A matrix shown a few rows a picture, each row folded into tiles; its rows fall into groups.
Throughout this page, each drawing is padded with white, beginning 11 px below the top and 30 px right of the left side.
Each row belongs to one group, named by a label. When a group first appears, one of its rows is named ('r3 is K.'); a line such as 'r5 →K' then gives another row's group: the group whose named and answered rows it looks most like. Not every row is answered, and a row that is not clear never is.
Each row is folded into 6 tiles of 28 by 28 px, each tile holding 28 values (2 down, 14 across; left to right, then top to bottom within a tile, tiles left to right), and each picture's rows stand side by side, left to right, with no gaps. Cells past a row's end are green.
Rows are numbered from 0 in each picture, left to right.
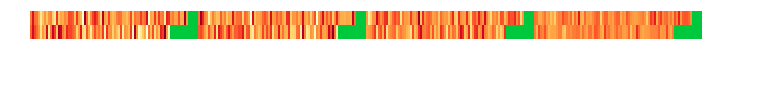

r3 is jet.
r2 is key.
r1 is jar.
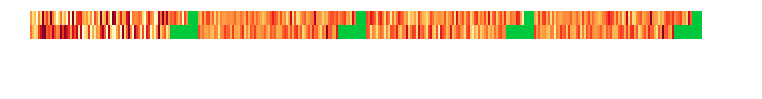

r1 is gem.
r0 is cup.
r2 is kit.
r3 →gem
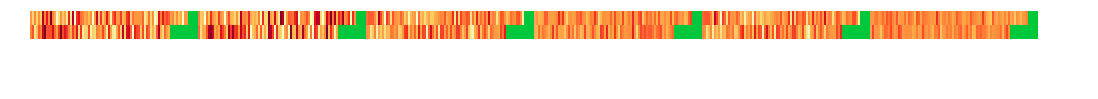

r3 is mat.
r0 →cup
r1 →cup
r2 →kit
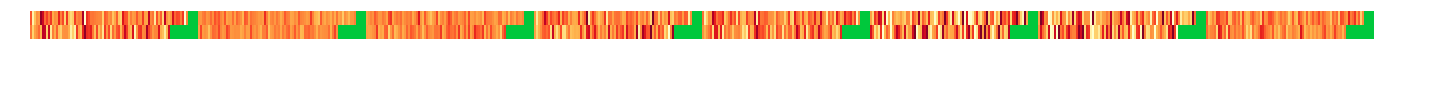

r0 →key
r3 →key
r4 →key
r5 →gem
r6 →jar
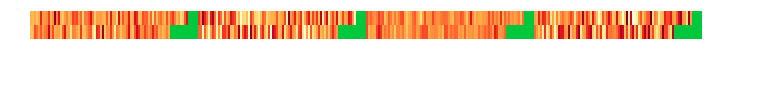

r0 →mat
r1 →kit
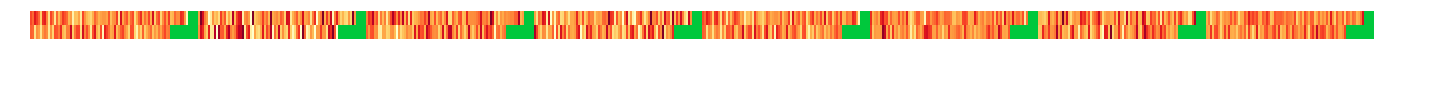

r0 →kit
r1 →jar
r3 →gem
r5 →key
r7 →mat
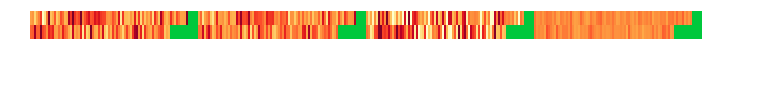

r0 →mat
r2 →cup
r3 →key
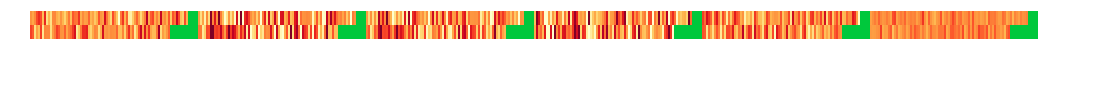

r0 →gem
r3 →jar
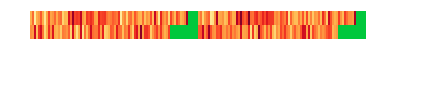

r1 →mat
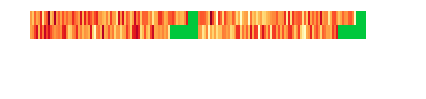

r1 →kit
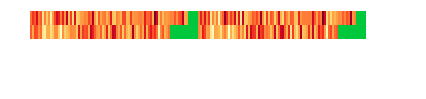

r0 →jet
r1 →jet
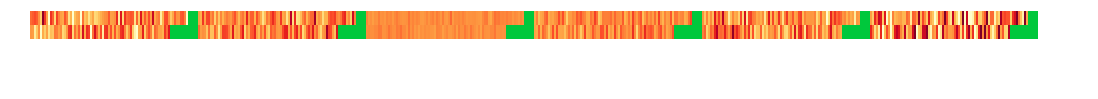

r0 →kit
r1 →gem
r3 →mat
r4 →cup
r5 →gem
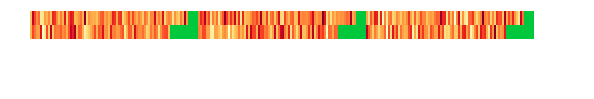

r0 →jar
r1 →jet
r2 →gem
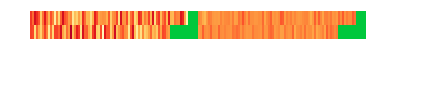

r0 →kit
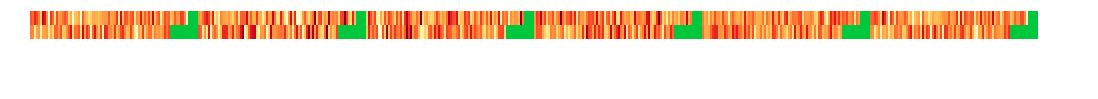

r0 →kit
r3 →jet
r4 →cup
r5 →kit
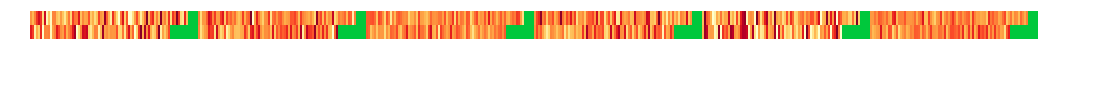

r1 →key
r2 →kit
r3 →jet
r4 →jar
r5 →key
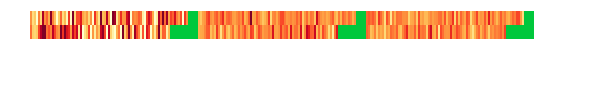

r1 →key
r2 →kit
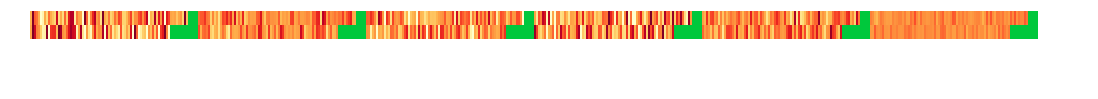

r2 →kit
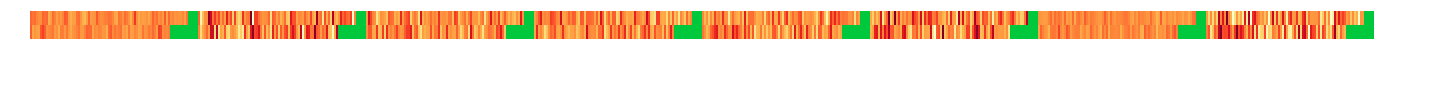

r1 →key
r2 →jar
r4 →cup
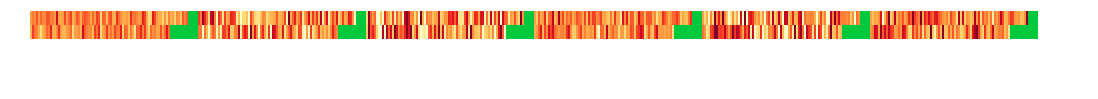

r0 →jet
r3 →mat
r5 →mat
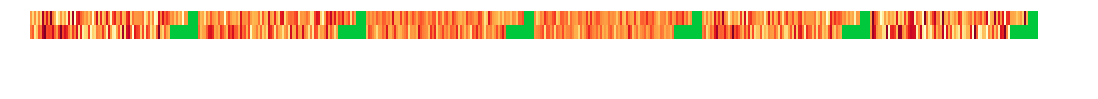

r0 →cup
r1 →cup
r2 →jet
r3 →key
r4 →cup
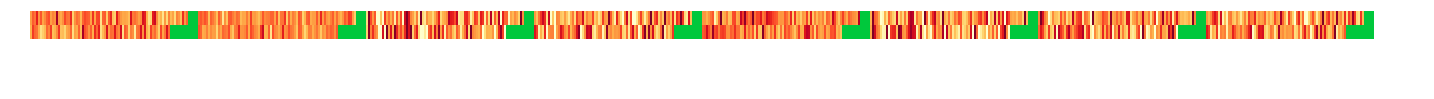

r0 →jet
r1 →kit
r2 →jar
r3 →gem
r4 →mat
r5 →jar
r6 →jar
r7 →gem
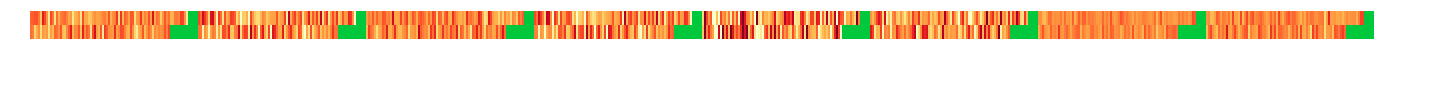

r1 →kit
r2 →jet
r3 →kit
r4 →jar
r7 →jet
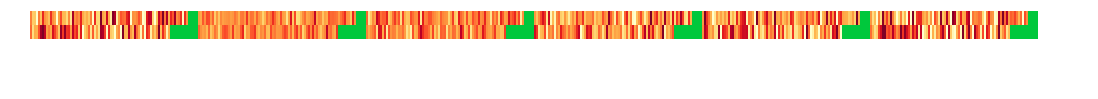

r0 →cup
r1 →gem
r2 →key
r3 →gem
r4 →jar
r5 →cup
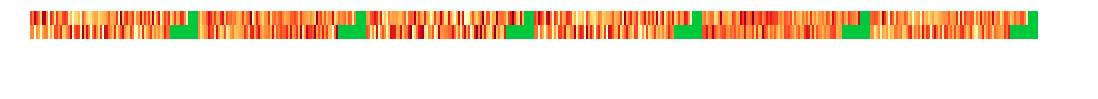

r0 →kit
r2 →gem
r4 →mat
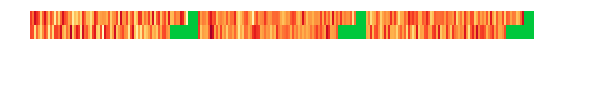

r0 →kit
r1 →key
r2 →mat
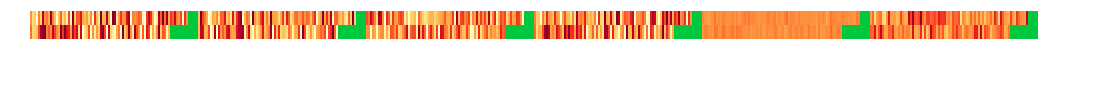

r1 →jar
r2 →kit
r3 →cup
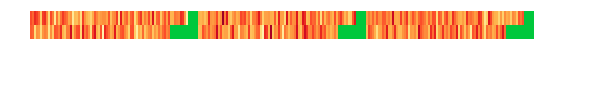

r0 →kit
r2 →jet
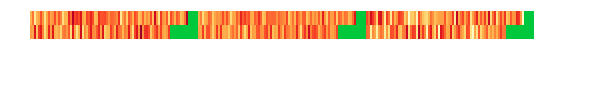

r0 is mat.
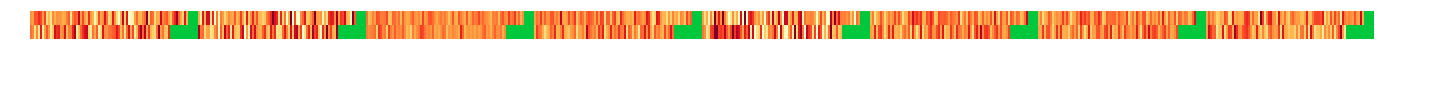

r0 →gem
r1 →gem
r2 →key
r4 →cup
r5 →mat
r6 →mat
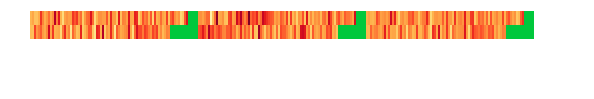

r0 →mat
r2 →mat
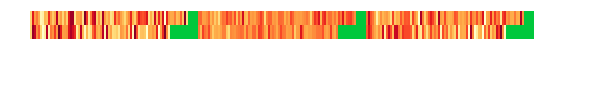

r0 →jar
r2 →jar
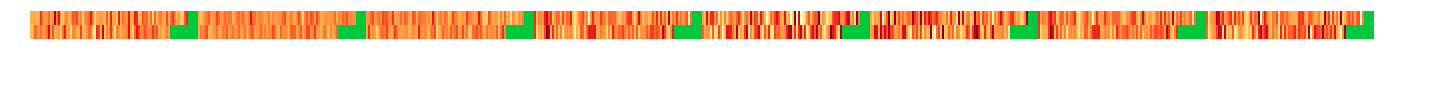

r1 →key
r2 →jet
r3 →key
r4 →gem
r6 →key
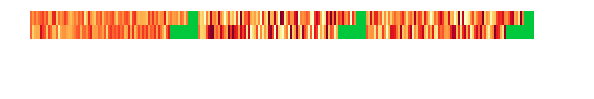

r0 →key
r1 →cup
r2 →gem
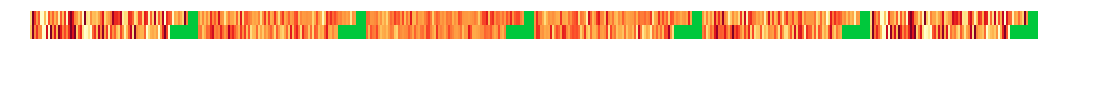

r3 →jar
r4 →cup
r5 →jar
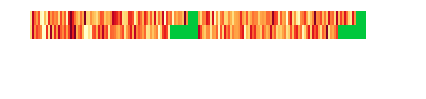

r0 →jar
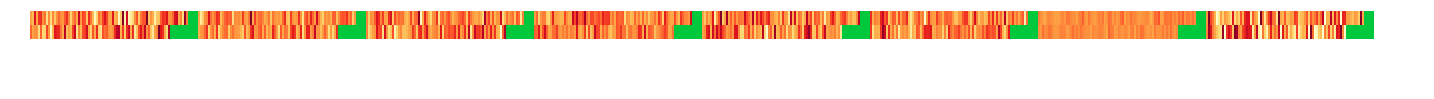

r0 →gem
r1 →key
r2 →key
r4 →mat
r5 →key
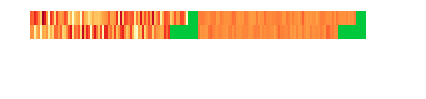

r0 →kit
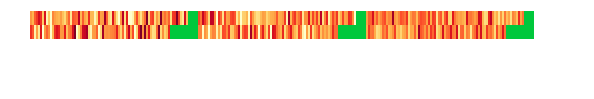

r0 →gem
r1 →kit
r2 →jet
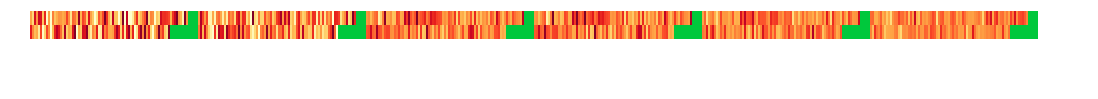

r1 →jar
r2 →mat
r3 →mat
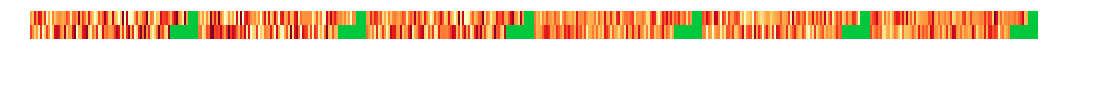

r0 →gem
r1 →cup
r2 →gem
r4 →kit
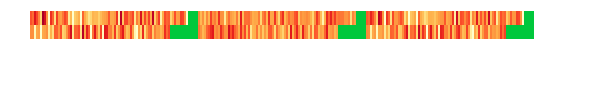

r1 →cup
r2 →kit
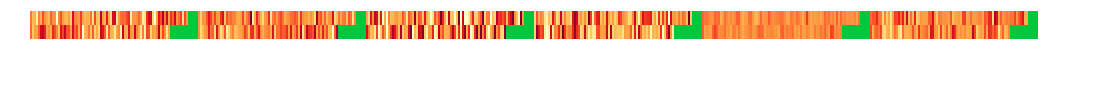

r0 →cup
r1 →key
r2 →gem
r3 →jar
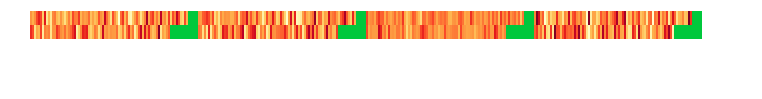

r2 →key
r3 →jar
